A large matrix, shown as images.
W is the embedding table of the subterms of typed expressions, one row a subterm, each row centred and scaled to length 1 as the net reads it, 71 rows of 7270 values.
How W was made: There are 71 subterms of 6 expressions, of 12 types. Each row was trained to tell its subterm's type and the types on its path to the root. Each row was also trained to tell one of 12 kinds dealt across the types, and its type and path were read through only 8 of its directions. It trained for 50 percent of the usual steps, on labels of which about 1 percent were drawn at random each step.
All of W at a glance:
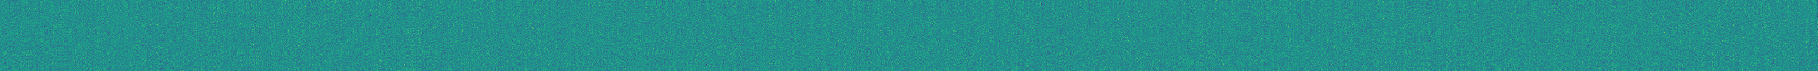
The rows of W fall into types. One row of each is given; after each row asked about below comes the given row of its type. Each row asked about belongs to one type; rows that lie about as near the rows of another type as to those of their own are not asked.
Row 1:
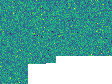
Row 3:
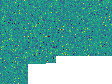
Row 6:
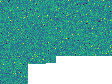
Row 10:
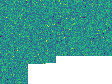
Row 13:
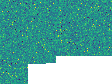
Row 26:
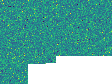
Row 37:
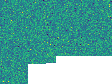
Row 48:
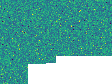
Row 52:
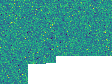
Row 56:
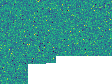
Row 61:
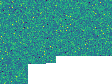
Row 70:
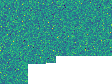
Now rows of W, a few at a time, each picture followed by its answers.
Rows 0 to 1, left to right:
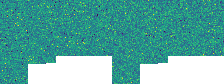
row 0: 52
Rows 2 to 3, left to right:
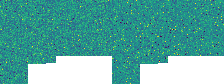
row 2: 13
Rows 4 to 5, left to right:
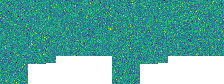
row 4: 1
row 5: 13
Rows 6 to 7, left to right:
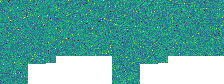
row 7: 37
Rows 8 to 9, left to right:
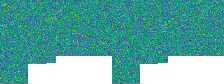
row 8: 1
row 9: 13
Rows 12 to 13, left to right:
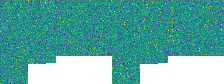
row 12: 37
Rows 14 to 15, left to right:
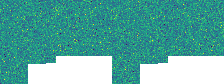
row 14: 1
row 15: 26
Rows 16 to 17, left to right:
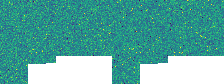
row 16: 13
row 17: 70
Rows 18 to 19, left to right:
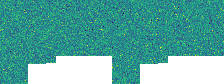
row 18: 1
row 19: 13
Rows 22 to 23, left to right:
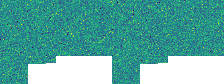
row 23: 52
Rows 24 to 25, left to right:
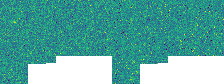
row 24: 26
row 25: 70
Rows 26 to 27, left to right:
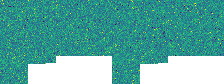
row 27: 52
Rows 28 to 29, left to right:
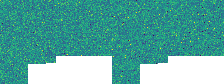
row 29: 6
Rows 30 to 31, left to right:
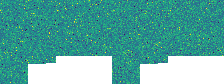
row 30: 48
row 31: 6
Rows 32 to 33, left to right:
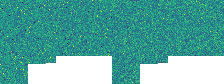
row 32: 48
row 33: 70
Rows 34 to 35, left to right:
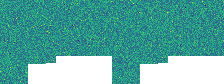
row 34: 48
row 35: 1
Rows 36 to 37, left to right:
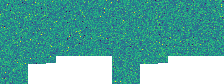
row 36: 6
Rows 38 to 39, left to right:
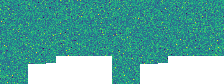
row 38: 1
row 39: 48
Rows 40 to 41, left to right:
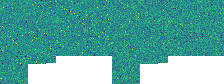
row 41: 13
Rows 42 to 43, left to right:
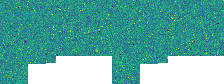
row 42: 70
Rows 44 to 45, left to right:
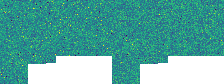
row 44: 6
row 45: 61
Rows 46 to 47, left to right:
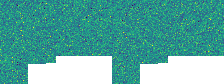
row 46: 52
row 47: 26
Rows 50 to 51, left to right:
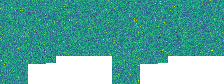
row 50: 10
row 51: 52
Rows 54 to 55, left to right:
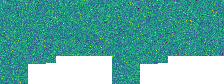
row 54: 61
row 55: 70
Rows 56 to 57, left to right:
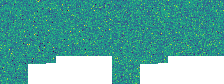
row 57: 52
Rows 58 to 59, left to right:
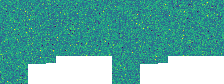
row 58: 70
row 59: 56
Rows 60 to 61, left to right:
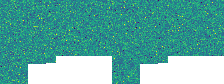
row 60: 37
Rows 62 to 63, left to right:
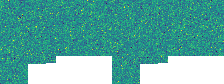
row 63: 26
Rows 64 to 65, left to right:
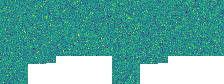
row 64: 6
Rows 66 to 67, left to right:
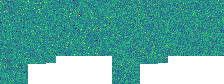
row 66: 37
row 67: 6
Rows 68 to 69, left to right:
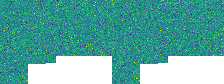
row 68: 61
